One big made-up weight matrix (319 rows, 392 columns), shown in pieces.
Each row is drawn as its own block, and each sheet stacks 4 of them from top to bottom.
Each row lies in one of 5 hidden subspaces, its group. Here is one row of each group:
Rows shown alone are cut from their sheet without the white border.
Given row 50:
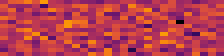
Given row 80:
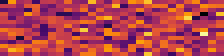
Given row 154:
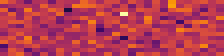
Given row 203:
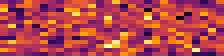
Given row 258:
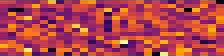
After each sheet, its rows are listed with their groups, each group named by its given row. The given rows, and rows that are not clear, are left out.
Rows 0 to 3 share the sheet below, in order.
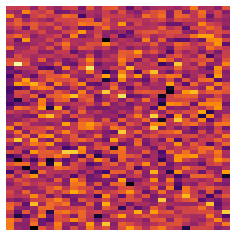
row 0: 154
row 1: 203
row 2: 203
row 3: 154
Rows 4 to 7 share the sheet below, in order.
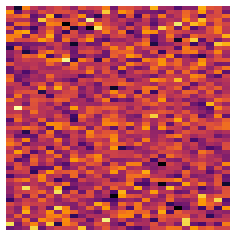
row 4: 50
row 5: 80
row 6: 258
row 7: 258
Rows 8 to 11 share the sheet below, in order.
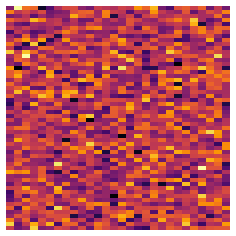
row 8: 80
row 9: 50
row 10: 258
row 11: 258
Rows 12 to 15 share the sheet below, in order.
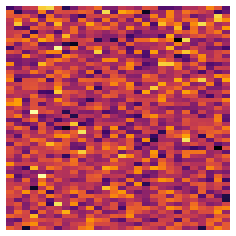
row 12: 50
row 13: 80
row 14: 154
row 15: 80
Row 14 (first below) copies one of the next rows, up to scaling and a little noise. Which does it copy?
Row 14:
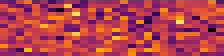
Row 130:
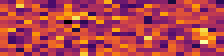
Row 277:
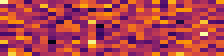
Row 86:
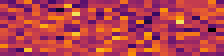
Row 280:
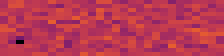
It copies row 86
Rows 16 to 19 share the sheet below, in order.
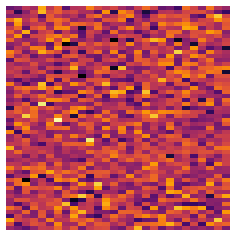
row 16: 50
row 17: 80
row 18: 154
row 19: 154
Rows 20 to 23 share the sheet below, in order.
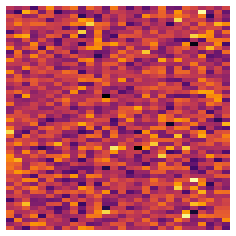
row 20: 154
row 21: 154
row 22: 80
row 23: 154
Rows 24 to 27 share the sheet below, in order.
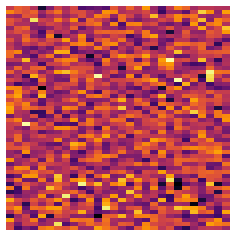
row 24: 80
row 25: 203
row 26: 154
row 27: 154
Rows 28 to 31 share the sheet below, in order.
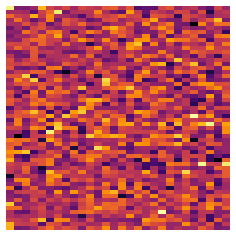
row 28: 80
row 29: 203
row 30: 258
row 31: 154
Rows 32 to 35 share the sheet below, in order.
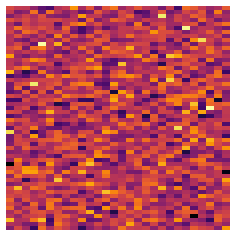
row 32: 50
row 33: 203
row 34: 203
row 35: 203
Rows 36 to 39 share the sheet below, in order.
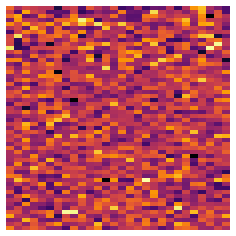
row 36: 154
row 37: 50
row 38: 154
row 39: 50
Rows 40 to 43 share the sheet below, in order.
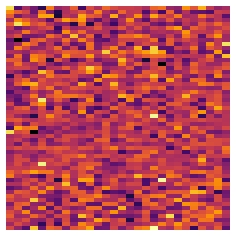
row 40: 258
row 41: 203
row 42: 203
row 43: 203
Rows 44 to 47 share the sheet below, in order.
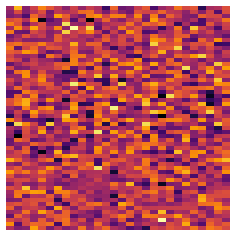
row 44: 50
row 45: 154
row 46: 50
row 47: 258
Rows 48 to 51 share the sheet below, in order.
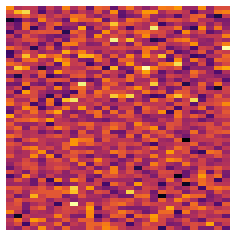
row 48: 50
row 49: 50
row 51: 154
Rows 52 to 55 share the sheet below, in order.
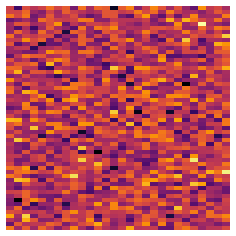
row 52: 50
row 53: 50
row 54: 154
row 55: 50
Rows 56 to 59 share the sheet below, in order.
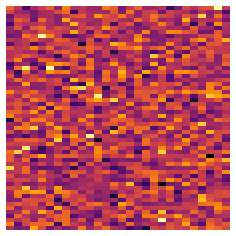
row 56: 80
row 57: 154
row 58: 258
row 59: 258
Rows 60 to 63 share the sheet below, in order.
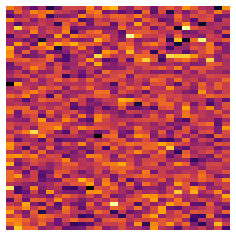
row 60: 50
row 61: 258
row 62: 203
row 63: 80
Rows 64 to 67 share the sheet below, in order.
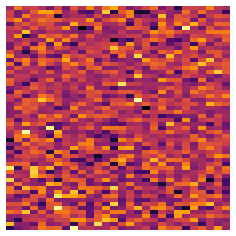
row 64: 50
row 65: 80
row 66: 258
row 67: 258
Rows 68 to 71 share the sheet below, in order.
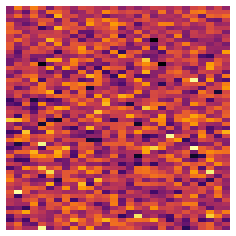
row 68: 258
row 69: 80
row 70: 203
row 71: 258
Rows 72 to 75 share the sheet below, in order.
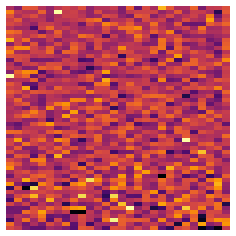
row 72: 203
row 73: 203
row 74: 50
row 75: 203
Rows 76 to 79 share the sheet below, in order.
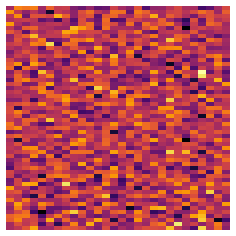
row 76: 50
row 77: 80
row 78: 50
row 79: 203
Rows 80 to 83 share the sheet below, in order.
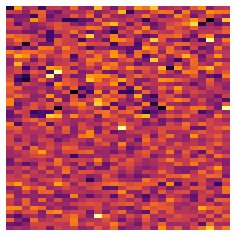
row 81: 258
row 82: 50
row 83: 203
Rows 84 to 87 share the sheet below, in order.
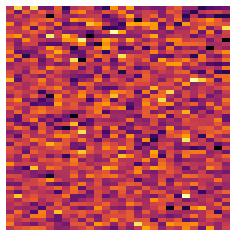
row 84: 80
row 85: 80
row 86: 154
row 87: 50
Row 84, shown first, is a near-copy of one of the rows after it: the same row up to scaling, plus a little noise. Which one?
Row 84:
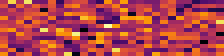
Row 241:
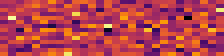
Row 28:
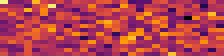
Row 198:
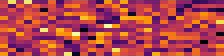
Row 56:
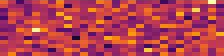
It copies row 198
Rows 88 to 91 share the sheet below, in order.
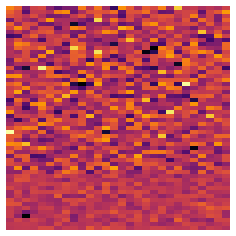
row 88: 154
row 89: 50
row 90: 203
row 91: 154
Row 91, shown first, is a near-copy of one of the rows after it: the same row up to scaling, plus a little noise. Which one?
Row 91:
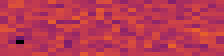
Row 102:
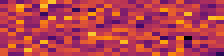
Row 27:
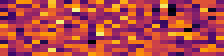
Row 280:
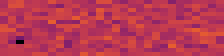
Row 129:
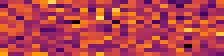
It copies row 280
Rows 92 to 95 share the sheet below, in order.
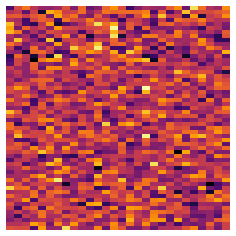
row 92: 258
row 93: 80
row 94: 50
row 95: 203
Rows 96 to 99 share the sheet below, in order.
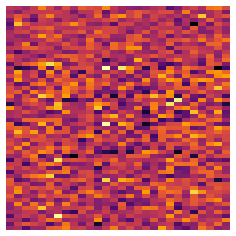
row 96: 80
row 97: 50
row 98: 50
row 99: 50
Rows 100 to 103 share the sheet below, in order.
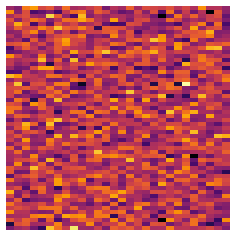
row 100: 258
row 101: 50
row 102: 154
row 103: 258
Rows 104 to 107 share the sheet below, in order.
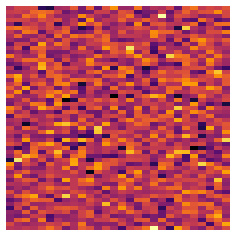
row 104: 50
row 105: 50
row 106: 154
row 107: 203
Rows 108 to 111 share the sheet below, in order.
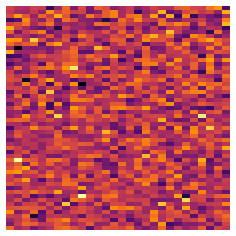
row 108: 203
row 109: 80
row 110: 203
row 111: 50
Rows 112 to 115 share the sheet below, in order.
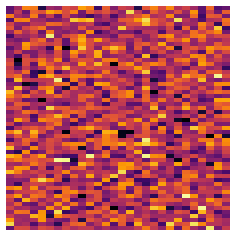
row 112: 80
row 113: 50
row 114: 203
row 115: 50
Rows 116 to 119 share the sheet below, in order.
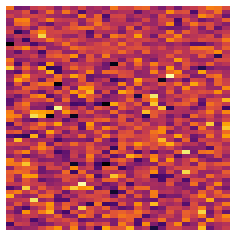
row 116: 80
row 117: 258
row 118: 258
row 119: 80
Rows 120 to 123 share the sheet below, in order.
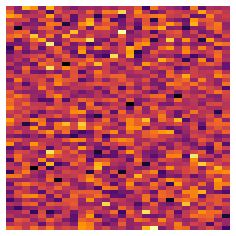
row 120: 50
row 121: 50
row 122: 154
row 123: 203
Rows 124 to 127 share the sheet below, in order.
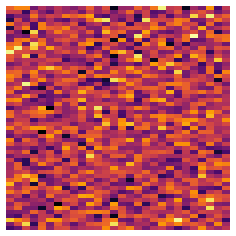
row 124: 203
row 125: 80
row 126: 258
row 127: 80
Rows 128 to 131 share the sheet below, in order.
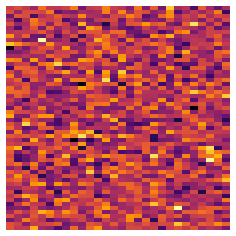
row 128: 203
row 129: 154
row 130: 154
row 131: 50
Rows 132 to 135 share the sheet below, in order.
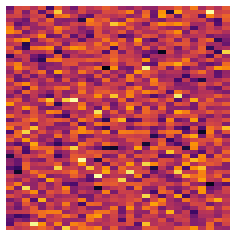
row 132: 258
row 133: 50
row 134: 80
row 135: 203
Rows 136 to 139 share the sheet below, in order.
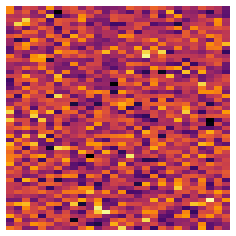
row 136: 258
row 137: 258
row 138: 80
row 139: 154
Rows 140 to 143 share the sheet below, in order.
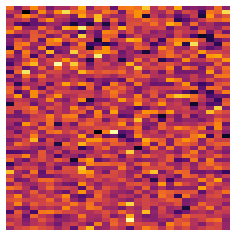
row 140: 154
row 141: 154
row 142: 203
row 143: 50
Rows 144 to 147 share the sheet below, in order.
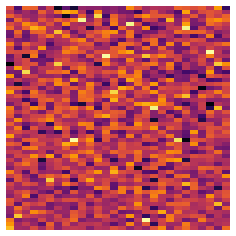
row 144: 154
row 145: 154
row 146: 50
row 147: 154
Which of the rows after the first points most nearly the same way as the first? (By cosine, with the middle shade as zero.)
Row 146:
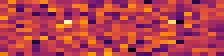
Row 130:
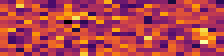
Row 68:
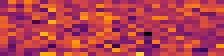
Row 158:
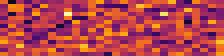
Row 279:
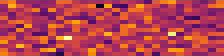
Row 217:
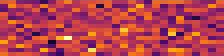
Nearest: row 279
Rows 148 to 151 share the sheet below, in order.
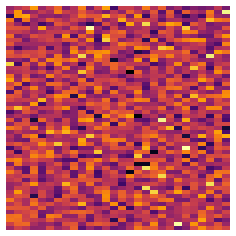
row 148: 154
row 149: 80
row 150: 80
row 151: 203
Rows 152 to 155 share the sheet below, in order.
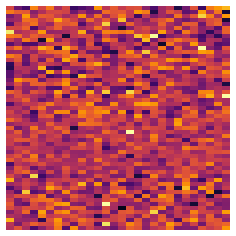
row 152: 80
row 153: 80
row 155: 154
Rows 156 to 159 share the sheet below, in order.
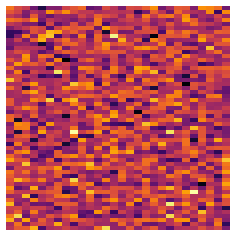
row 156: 80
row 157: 50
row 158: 50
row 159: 80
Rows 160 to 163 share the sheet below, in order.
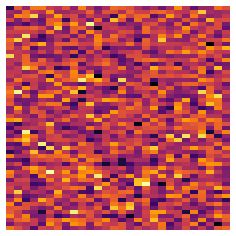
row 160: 258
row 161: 154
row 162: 203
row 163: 50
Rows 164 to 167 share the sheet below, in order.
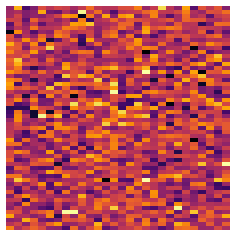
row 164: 80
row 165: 258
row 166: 258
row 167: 50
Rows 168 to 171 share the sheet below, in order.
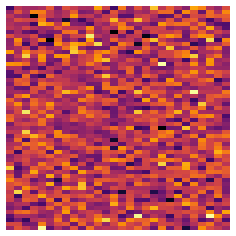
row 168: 80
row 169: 203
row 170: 258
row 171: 258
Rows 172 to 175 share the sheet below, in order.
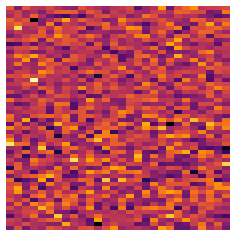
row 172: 203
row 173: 203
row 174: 258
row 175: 50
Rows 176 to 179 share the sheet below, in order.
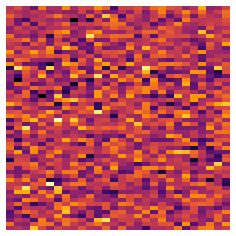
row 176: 80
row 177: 50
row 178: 154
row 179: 258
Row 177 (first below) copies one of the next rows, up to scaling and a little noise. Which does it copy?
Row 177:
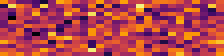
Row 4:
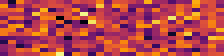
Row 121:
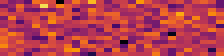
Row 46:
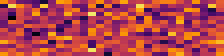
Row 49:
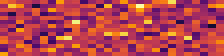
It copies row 46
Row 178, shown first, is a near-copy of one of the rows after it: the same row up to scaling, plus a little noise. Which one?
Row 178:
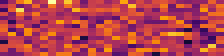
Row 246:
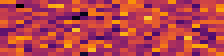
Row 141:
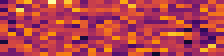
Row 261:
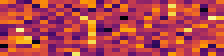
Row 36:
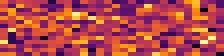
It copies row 141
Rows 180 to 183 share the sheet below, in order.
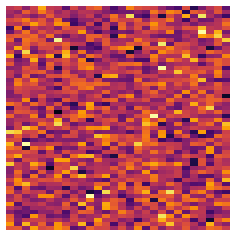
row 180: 258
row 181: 203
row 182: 203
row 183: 154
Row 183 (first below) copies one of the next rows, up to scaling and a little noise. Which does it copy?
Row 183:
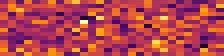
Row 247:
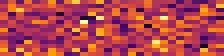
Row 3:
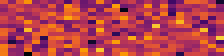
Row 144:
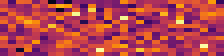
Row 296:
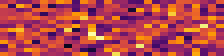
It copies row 247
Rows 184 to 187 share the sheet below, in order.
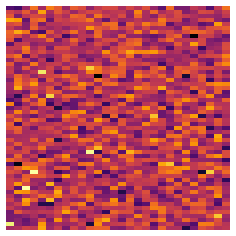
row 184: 203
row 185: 203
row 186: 80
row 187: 258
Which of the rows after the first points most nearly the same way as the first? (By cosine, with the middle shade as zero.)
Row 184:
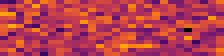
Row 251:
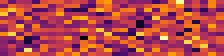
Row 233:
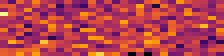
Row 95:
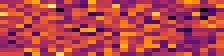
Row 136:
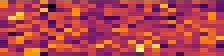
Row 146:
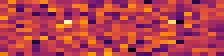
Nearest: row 95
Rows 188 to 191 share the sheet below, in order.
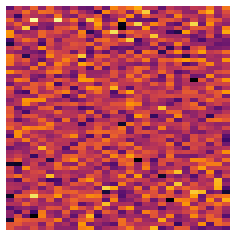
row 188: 80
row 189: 80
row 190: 80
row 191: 203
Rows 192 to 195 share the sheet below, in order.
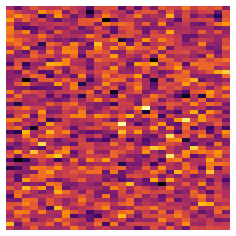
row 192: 203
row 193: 80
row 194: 203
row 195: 258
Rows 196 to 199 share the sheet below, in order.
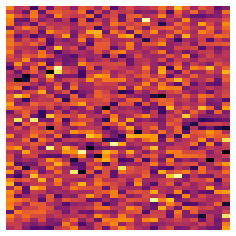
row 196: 80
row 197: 258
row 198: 80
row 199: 203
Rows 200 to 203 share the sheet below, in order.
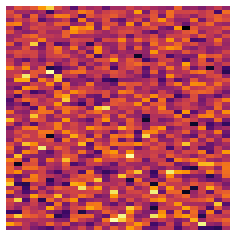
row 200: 50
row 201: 258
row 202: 80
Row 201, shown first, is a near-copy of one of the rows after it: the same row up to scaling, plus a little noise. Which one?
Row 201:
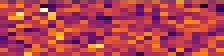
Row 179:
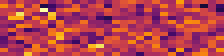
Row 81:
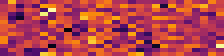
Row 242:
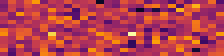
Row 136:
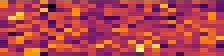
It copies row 179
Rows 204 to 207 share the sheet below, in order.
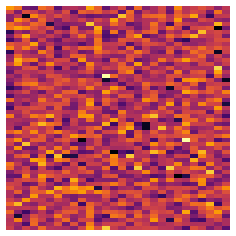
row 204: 154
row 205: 203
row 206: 50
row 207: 154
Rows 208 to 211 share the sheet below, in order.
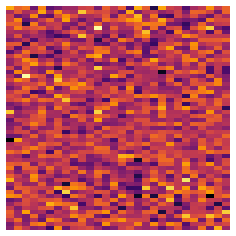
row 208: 154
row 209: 258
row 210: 258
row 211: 154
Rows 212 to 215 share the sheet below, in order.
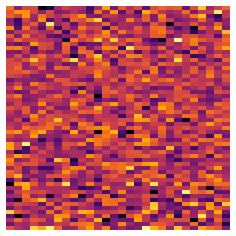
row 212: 50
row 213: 154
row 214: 203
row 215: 203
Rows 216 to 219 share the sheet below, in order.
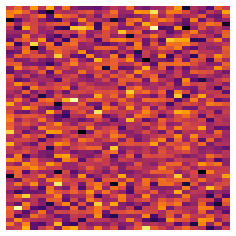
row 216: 50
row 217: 50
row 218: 80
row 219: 258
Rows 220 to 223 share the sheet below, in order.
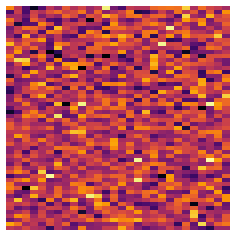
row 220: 80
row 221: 80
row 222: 258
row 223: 203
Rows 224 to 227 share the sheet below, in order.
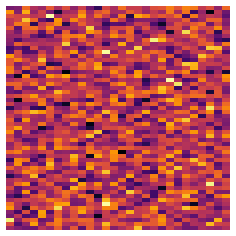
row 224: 258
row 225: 203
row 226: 203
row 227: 154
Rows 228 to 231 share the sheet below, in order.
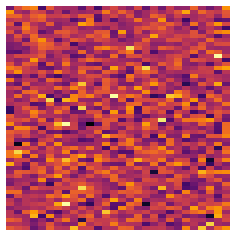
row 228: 50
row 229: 50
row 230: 203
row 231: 80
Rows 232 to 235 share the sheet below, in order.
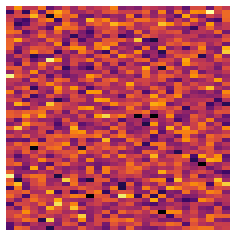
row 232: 258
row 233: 203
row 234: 154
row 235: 154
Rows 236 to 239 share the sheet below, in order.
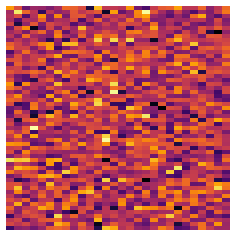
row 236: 50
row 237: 258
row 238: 203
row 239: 50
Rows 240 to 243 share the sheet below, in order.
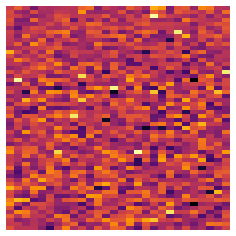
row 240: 80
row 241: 80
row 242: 258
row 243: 203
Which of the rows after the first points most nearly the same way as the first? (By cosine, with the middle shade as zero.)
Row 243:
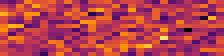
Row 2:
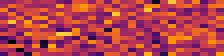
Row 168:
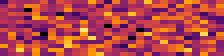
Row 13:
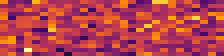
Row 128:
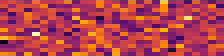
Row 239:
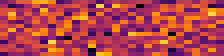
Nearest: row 128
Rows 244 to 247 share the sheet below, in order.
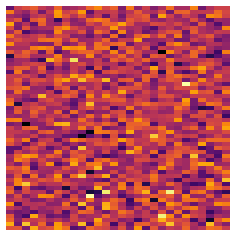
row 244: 258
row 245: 154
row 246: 154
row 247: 154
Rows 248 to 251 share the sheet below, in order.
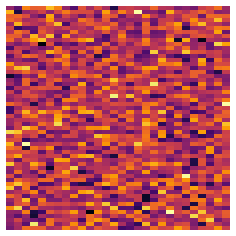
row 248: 50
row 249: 50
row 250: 203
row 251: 203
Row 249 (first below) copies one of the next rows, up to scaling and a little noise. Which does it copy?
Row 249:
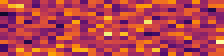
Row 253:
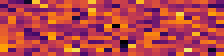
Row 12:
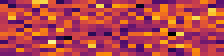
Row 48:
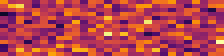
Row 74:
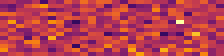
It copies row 48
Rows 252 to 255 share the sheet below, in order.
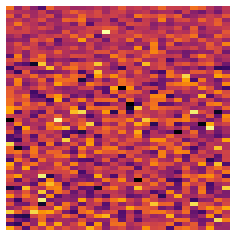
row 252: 258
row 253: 50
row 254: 154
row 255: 203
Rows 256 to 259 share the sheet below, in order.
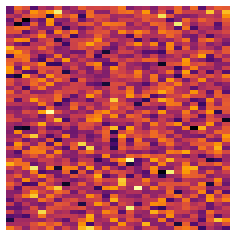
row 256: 258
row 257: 203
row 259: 203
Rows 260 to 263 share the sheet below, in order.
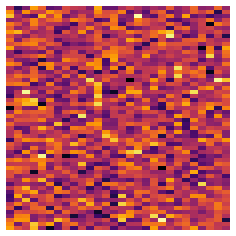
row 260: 203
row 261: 154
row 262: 203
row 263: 258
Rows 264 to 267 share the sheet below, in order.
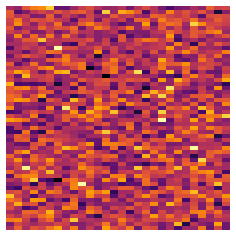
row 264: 50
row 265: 203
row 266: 203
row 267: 80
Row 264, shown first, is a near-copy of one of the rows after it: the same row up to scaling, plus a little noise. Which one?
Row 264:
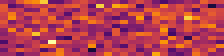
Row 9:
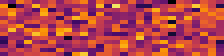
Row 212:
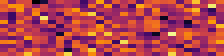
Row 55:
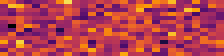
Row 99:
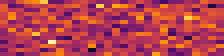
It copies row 99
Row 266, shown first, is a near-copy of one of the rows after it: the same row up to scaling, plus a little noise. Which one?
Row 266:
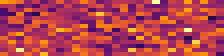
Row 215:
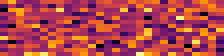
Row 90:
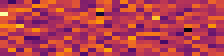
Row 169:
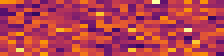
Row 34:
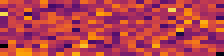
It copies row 169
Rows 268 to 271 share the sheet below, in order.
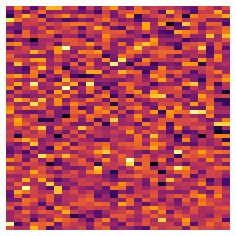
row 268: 203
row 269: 50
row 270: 50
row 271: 258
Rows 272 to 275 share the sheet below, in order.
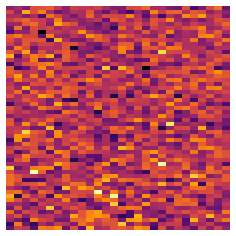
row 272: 258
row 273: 50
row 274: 258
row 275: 258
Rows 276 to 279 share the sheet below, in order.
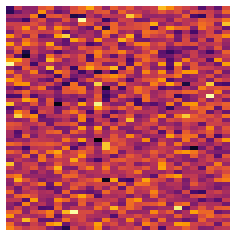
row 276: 80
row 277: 154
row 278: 154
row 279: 50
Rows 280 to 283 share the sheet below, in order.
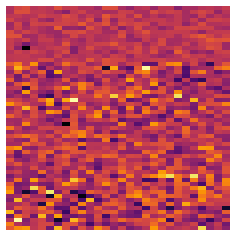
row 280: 154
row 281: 50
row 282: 154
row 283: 80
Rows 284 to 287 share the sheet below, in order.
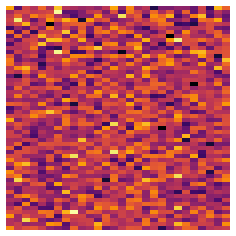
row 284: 80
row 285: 50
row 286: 50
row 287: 50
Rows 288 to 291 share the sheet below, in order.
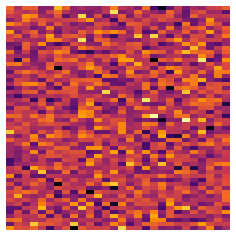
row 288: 80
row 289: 203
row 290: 203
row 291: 258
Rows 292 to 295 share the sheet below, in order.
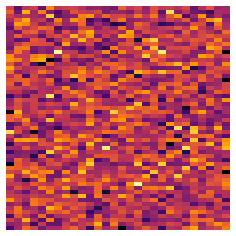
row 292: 258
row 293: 258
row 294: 203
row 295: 154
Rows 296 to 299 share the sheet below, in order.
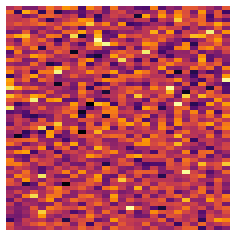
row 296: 154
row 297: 203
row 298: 258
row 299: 203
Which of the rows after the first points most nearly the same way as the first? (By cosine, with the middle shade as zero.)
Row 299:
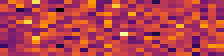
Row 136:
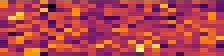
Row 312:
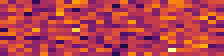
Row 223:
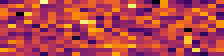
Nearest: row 223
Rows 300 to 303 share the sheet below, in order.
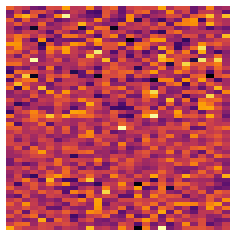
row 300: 203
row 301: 203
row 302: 50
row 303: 154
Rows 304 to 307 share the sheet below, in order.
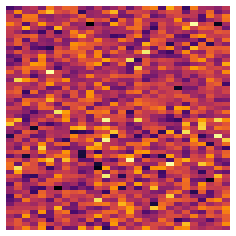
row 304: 80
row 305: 80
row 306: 80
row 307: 80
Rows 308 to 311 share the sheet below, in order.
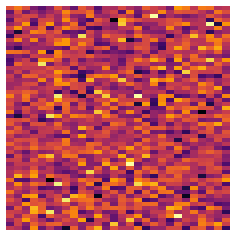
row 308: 203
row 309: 258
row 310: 50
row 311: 50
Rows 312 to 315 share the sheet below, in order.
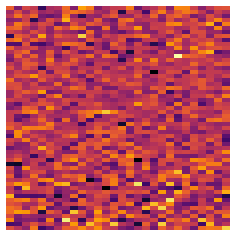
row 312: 203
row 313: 80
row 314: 80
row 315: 203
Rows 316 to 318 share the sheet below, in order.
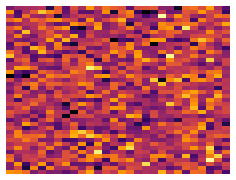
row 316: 50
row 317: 203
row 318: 154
